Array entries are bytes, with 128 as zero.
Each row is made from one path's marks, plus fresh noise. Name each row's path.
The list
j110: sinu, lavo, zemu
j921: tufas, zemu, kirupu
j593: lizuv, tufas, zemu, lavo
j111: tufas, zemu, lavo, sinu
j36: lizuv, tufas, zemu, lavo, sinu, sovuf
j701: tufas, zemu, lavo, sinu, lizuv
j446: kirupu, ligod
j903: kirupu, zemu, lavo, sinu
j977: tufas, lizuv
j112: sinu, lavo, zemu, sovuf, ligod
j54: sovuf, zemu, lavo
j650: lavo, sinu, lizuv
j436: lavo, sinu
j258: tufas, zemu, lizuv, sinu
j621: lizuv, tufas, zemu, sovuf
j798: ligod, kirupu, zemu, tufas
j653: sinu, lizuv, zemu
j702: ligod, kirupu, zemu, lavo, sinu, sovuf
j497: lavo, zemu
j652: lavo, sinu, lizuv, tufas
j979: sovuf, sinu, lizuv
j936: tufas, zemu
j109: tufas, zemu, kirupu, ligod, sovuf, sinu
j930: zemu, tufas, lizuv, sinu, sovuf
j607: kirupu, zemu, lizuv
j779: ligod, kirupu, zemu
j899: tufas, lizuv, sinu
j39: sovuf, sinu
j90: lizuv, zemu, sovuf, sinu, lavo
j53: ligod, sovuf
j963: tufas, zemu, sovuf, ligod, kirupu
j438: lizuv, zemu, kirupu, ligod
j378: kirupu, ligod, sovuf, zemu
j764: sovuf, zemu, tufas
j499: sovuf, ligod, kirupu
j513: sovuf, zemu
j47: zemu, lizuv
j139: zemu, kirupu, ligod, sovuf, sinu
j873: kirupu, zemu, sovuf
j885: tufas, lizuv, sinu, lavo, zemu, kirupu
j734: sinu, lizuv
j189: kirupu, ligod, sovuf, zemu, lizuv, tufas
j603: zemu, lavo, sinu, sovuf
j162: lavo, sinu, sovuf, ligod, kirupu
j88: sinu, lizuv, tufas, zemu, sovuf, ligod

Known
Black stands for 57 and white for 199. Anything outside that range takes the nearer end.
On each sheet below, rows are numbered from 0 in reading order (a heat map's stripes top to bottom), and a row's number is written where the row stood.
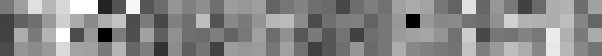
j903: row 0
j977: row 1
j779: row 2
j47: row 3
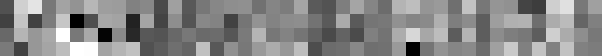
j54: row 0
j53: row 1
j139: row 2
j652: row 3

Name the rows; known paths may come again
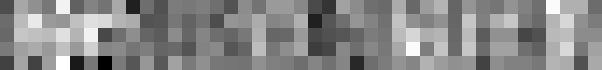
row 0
j764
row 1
j90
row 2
j702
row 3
j112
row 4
j446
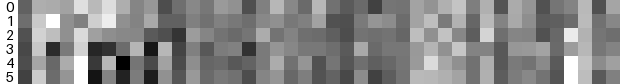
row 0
j162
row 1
j603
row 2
j873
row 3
j53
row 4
j779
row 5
j378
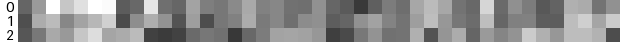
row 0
j903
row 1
j497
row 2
j930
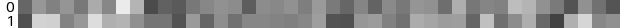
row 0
j39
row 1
j54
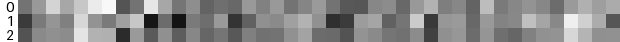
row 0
j110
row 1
j621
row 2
j936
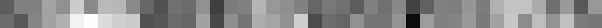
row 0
j734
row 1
j652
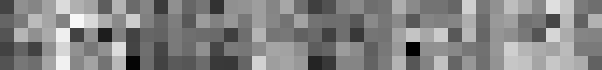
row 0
j47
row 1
j436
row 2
j139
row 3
j977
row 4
j88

